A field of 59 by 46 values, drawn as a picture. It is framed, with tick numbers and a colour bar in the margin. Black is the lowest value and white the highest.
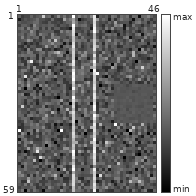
Calmest part: middle right. Histogram: skewed, a long tail of high values. Odd lines: columns 19 and 26. Odd patch: calmer, in the middle right.
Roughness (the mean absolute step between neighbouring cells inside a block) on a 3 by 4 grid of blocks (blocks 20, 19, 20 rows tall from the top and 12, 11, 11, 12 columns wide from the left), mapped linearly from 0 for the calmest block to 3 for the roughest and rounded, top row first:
2332 | 2330 | 2332
